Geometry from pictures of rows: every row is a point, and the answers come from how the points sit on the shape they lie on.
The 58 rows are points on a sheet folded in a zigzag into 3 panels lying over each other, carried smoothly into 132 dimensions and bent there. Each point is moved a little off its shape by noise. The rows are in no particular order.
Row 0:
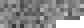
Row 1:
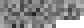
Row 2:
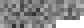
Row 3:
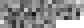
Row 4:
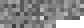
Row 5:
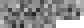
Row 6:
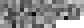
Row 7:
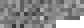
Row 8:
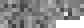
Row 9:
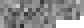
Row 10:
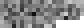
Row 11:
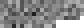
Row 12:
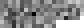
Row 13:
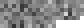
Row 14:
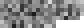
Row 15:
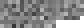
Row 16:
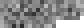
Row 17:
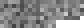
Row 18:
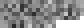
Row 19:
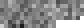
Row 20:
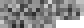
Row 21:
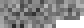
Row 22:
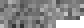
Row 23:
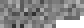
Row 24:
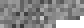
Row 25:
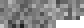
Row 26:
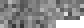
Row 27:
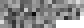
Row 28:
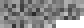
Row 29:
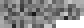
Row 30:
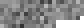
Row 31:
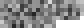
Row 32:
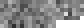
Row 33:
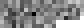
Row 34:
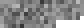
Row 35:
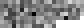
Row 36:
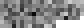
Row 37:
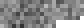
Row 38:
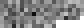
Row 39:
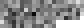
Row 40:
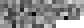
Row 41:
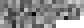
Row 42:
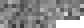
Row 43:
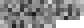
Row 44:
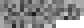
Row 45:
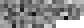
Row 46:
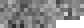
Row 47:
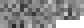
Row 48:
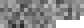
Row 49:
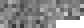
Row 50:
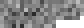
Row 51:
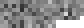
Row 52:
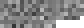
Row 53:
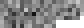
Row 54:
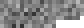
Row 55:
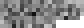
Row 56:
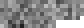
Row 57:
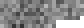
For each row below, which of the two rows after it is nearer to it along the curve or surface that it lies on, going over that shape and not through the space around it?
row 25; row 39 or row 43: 43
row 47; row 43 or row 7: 43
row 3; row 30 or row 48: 30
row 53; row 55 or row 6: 6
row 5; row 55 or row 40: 55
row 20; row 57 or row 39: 57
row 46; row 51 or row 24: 51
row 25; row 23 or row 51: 51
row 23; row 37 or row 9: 9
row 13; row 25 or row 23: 25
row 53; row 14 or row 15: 15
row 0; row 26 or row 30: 26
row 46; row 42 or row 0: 42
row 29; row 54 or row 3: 3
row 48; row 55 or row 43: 43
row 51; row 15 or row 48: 48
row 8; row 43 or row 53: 43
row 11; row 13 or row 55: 55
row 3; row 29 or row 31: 29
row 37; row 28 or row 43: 28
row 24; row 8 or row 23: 23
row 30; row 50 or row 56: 50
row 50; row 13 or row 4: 4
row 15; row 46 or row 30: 30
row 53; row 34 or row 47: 34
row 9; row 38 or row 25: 38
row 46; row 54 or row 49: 49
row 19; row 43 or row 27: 43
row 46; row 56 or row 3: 56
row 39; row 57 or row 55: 55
